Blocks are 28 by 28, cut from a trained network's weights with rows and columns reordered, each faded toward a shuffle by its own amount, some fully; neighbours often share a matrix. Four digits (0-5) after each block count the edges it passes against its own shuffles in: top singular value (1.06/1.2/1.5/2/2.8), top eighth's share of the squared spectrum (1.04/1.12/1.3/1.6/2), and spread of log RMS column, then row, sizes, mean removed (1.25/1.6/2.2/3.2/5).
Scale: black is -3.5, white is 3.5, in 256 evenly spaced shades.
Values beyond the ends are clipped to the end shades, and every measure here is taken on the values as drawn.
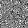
1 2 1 0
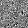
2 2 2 0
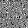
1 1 0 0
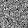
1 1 0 0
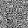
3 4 1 0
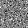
0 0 0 0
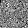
0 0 0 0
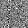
1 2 1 0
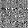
2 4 0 2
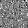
2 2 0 1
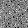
0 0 0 0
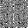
2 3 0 2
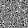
1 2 0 0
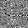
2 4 0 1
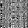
3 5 2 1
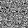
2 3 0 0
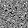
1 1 0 0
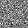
2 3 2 1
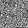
0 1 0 0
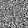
1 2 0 0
